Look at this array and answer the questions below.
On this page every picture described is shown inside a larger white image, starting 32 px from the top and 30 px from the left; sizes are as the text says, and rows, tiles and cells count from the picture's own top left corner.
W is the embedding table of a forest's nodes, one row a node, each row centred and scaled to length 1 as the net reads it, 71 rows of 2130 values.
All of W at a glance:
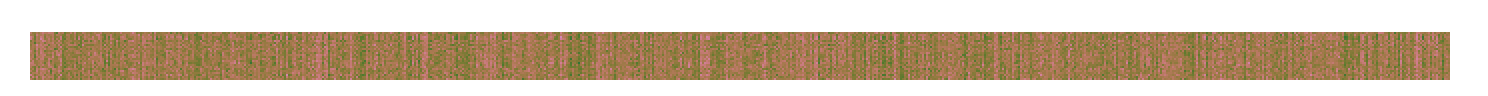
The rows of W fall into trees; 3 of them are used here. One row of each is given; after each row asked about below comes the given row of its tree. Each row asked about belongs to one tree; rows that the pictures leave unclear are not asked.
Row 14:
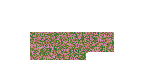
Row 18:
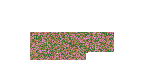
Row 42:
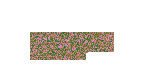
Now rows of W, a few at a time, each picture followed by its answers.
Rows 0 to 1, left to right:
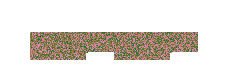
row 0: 18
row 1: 42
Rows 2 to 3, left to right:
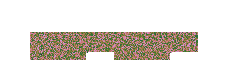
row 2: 18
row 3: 14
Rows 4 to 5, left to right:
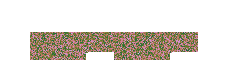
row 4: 42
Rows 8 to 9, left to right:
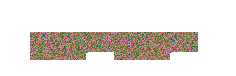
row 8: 42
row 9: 42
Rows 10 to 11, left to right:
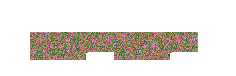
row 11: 42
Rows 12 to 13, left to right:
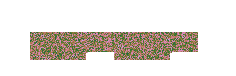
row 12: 14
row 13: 18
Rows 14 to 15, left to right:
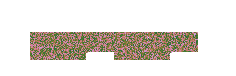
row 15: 14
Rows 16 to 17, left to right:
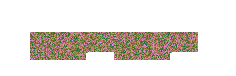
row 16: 42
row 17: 42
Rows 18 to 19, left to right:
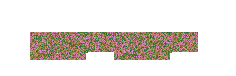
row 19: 18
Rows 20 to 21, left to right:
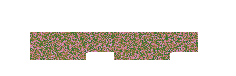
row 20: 14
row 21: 14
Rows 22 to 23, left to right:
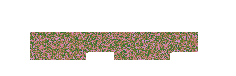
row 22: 42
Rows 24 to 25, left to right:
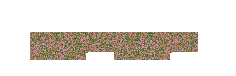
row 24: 18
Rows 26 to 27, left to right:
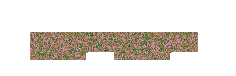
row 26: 18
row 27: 42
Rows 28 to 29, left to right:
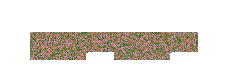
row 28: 42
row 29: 14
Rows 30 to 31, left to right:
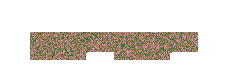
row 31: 42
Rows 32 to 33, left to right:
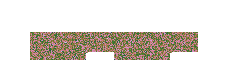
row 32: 14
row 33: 42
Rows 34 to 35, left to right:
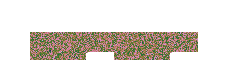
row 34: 14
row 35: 14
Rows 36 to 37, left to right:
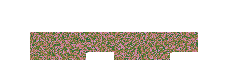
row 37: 14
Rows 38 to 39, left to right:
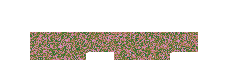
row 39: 42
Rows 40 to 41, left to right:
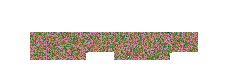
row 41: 18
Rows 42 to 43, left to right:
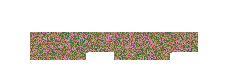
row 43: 42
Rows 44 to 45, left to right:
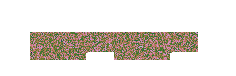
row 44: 14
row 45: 42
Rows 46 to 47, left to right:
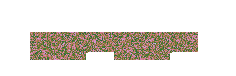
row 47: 42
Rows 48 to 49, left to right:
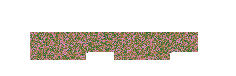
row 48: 18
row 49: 42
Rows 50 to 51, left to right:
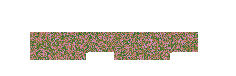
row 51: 42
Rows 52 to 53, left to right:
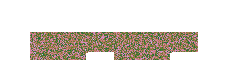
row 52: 18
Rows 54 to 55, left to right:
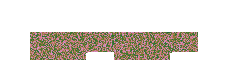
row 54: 14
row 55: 18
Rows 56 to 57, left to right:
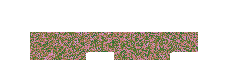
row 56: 14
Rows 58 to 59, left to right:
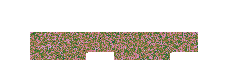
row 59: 14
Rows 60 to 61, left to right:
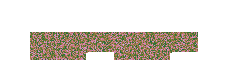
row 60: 42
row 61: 18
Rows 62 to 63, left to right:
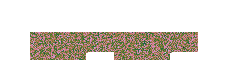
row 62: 14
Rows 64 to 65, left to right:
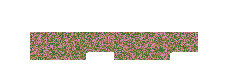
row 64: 42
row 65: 42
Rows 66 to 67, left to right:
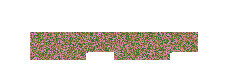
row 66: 18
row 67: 42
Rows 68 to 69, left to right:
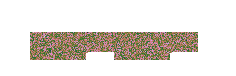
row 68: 14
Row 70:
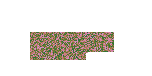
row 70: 14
